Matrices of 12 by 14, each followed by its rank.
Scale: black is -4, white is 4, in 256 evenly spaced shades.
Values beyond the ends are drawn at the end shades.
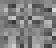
two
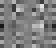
two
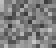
full rank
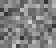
full rank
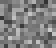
full rank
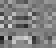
two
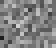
full rank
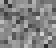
full rank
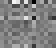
two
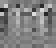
two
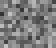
full rank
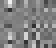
two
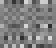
two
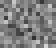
full rank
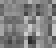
two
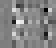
two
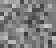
full rank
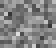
full rank
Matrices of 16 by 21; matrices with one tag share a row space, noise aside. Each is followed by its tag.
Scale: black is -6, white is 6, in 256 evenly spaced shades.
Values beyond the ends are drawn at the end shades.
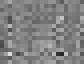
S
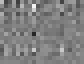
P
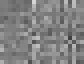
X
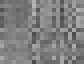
X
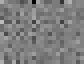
P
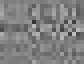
X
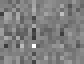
P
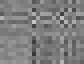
X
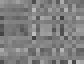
X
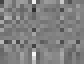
P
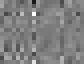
P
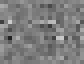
S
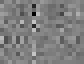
P
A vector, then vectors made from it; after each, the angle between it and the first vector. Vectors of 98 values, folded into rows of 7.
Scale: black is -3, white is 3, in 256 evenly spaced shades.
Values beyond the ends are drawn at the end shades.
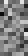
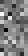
partly opposed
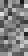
nearly opposite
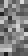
partly aligned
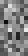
orthogonal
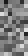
nearly opposite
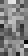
orthogonal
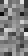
nearly parallel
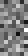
partly opposed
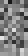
partly aligned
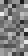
nearly opposite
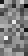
partly aligned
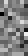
nearly parallel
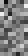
nearly opposite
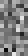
orthogonal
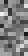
nearly opposite
